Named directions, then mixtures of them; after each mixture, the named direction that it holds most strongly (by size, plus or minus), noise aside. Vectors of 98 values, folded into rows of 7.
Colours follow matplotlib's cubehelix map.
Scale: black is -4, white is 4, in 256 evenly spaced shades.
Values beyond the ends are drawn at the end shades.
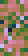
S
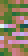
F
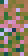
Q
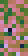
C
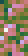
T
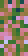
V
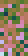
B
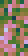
V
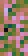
T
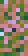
Q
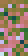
B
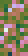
T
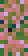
S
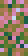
V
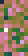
T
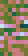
F
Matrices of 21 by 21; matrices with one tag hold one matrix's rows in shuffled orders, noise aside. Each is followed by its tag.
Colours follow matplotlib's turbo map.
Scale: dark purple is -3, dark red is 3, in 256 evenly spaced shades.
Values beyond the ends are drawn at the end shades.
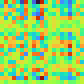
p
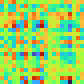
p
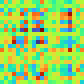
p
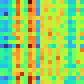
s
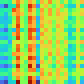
s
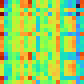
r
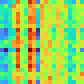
s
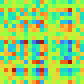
p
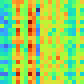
s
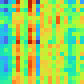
s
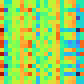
r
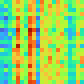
s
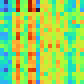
s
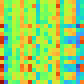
r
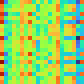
r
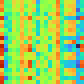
r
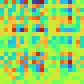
p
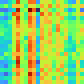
s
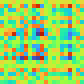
p
